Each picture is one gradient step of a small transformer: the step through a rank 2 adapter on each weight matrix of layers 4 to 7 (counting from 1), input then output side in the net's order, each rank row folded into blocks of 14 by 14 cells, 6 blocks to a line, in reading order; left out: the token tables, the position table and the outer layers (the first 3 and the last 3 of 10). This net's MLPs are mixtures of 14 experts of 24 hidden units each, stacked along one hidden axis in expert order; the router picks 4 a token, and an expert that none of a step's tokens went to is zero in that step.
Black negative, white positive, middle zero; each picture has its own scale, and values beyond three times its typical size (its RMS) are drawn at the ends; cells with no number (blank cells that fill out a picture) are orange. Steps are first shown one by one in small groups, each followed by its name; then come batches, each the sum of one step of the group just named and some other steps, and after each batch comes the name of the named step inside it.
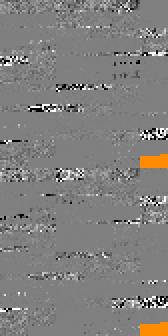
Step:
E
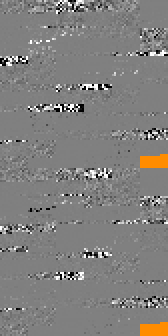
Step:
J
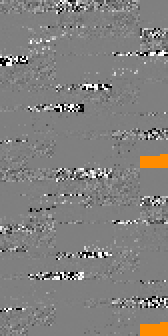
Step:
J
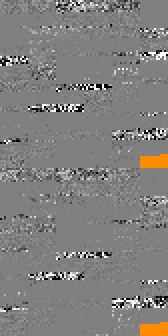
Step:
E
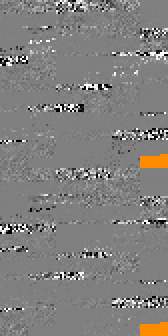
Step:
J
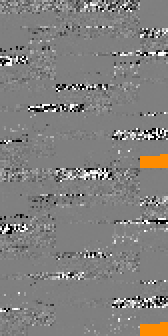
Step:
E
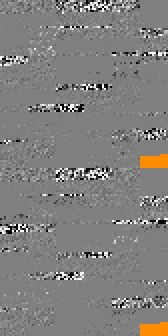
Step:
E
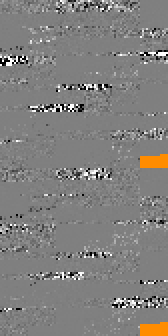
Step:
J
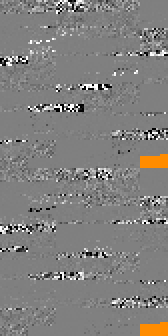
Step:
J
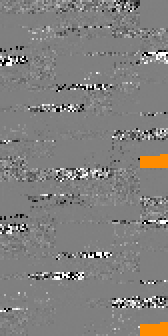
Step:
E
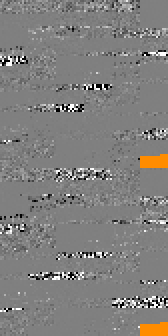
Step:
E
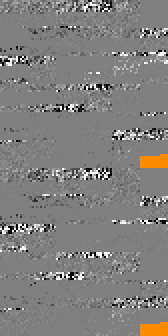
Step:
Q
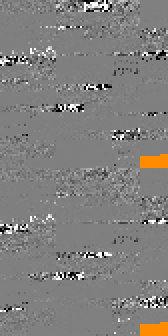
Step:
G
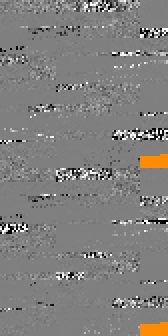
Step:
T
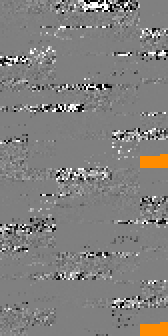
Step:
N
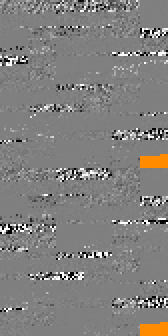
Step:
T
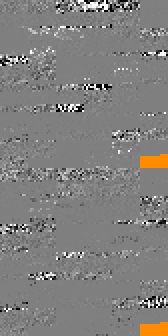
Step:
N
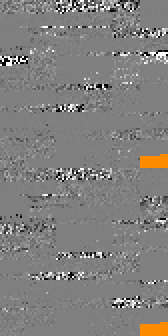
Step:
N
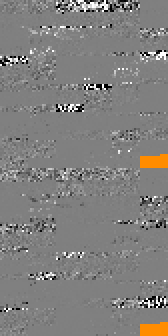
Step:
N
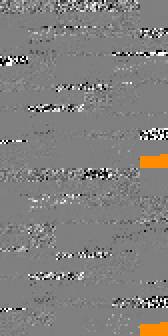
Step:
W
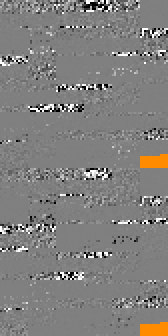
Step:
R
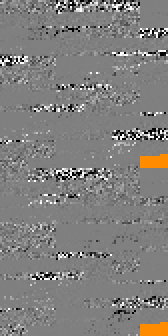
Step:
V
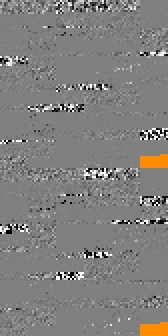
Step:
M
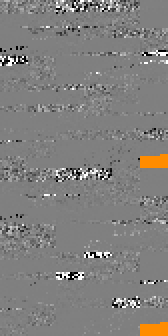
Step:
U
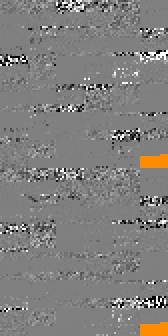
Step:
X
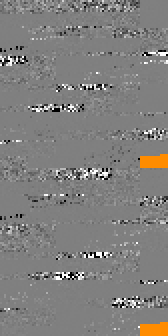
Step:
U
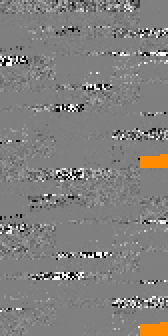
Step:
V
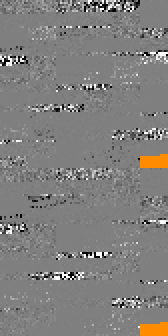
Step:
X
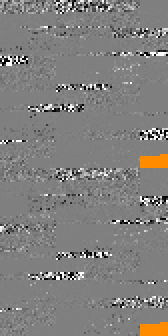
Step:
M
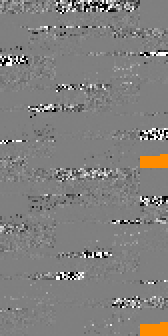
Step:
M
